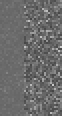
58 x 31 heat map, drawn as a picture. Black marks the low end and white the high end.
Mirror symmetry: none. Seam: vertical, 40% of the way across, the left part calmer. Histogram: skewed, a long tail of high values. Grain: fine. Slope: none. Stripes: none.
